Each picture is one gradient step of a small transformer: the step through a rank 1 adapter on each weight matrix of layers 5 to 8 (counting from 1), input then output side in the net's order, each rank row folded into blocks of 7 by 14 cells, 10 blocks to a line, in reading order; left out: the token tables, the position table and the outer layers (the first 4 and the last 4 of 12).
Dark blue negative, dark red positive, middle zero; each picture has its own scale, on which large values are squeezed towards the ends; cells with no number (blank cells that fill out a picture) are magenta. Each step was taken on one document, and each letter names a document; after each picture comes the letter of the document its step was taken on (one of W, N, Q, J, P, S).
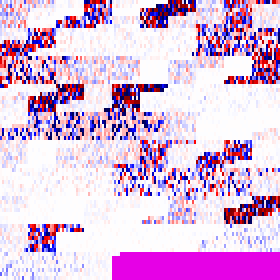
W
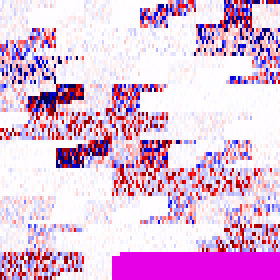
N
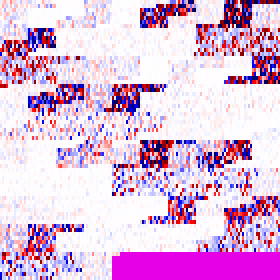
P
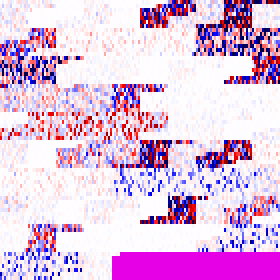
N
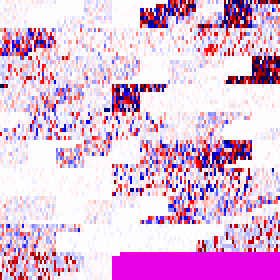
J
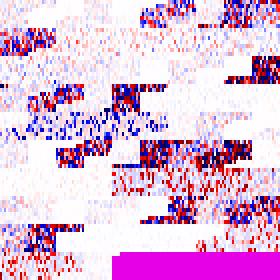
J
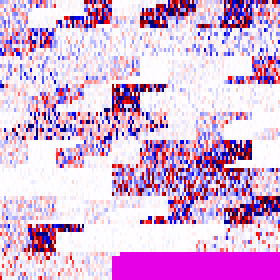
J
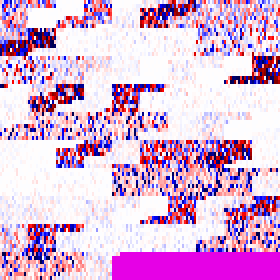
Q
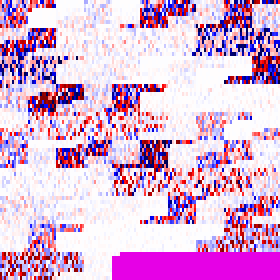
N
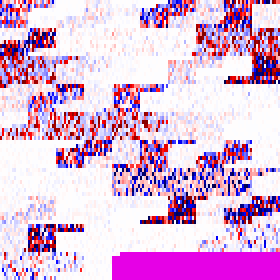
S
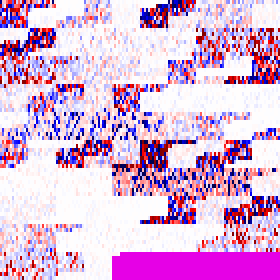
S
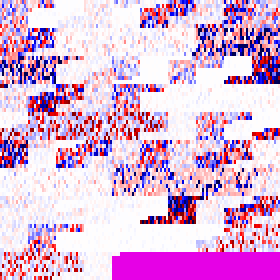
N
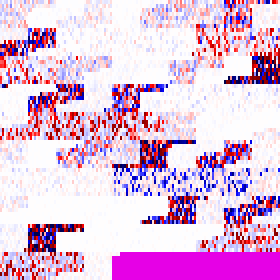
W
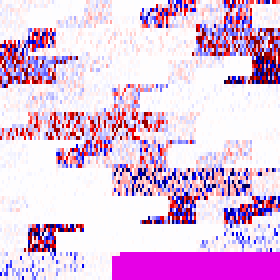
S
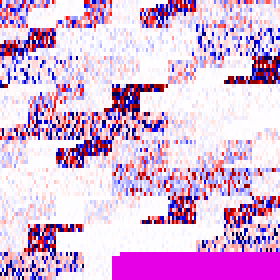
W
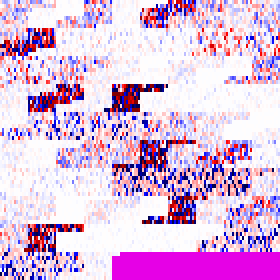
W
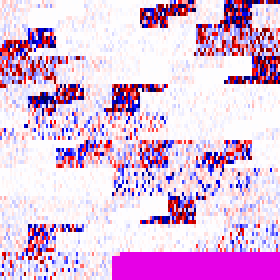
P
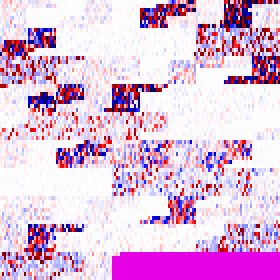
P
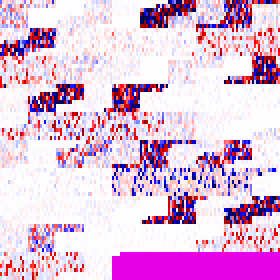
S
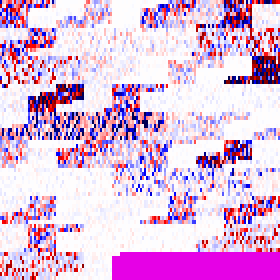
S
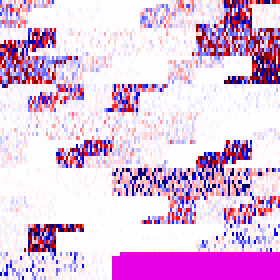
S
